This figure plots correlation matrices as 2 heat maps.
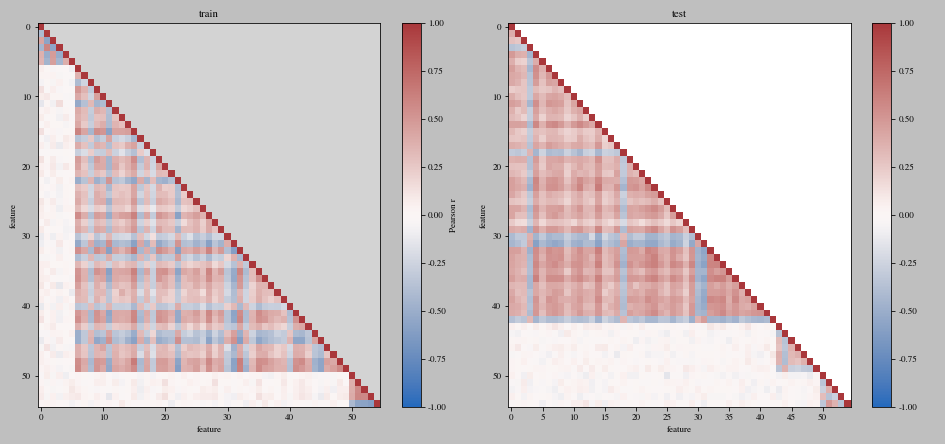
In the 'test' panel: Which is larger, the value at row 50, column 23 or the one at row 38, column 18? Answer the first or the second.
the first
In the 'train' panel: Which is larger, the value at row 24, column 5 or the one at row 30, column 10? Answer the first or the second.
the first
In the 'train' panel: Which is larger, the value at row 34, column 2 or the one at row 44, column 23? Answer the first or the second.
the first
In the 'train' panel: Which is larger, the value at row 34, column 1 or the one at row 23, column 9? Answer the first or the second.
the second
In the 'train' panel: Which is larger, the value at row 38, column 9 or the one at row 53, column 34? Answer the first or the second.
the first
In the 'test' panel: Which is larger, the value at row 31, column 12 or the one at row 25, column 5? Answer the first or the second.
the second
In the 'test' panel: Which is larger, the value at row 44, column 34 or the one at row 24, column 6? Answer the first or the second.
the second
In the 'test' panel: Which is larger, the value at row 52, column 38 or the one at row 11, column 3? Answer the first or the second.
the first
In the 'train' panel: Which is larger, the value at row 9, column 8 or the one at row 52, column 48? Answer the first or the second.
the second
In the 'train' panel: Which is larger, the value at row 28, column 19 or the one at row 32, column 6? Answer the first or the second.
the second
